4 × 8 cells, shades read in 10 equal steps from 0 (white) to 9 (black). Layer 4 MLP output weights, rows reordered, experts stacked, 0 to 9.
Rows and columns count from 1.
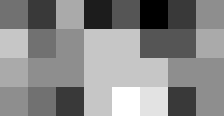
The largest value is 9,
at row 1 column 6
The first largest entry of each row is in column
6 6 2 3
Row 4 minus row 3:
1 1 3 0 -2 -1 3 0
